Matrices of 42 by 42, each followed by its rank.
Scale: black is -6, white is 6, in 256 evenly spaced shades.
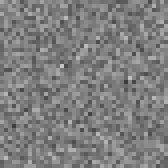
full rank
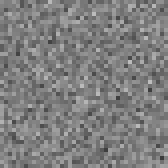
full rank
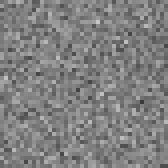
full rank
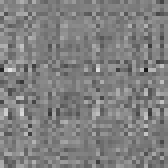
five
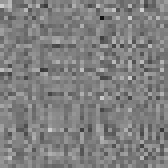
five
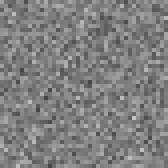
full rank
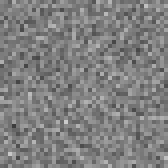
full rank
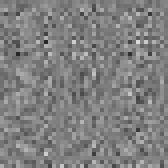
five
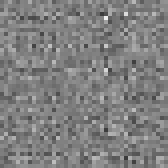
five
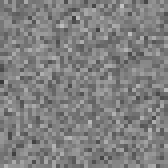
full rank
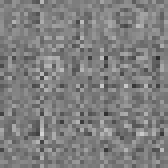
five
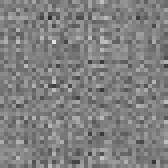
five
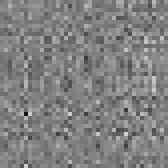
five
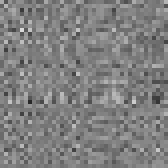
five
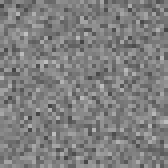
full rank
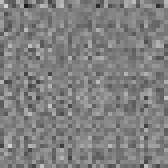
five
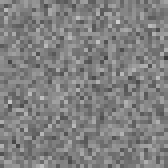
full rank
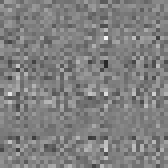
five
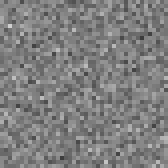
full rank
